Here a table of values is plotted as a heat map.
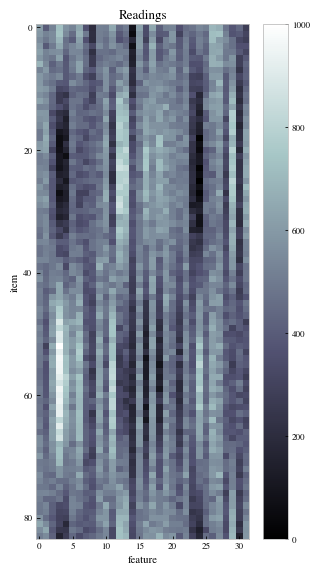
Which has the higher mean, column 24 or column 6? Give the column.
6
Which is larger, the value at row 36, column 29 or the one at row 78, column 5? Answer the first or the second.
the first
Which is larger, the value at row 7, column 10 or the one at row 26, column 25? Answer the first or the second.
the first
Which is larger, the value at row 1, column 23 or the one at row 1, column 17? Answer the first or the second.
the second
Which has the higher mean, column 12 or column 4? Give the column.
12
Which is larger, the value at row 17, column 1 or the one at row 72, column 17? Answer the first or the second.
the first
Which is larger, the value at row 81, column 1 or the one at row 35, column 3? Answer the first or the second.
the first
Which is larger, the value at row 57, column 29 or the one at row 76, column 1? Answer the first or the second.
the second
